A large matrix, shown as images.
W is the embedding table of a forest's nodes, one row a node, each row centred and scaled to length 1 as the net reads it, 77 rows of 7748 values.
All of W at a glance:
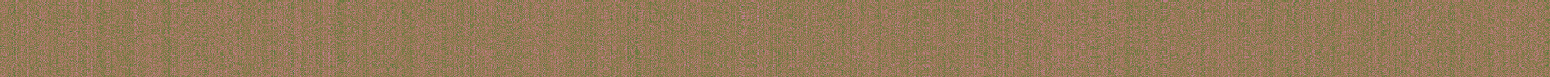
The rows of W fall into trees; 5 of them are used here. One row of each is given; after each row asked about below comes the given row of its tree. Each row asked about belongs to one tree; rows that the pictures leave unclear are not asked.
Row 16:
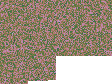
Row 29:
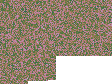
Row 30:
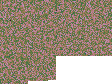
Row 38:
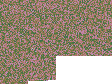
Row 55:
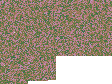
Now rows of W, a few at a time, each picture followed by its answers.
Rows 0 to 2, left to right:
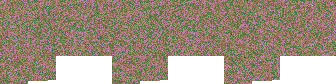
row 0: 55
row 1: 55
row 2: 29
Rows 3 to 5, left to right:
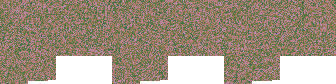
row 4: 29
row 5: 16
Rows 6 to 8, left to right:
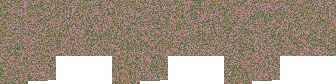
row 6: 38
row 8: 38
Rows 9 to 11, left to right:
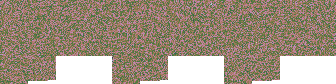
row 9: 55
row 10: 16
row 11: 55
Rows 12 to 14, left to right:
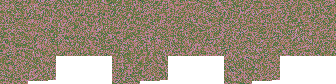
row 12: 16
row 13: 29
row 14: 55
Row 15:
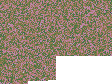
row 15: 16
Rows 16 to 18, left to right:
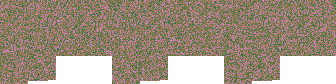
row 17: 29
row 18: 16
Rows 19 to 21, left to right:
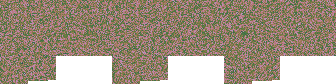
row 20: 38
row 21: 29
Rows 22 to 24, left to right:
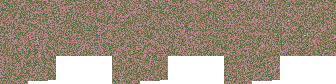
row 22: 29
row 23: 55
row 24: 16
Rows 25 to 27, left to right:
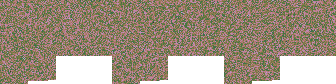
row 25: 30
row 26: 55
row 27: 38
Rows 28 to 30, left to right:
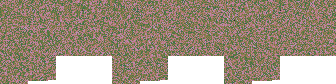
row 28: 38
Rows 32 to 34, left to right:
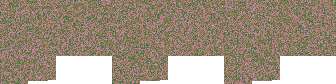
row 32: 55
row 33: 30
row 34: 16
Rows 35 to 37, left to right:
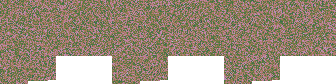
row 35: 38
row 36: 55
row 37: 29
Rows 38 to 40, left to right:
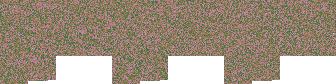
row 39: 29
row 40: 55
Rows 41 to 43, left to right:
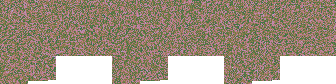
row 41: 38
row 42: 38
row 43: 29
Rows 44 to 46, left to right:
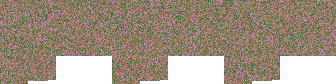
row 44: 30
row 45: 55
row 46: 29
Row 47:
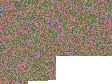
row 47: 16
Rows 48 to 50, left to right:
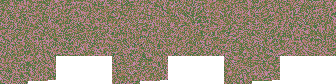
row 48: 29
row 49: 16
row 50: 38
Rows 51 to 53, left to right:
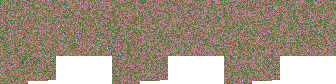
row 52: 38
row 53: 38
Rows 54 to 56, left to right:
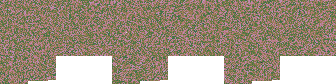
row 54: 38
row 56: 29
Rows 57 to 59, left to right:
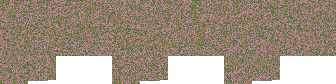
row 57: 29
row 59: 55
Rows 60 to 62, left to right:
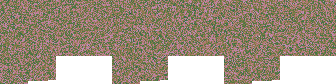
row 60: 29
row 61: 38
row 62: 55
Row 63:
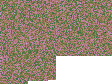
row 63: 29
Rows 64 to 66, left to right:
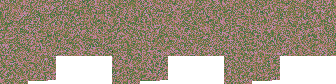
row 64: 38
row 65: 38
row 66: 38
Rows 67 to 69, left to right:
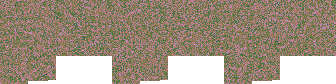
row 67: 16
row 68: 55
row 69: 16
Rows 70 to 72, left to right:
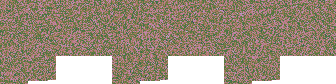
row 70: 55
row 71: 29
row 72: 55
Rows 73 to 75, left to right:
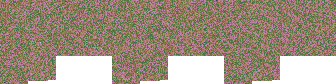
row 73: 38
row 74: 55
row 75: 16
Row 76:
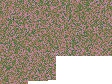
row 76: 38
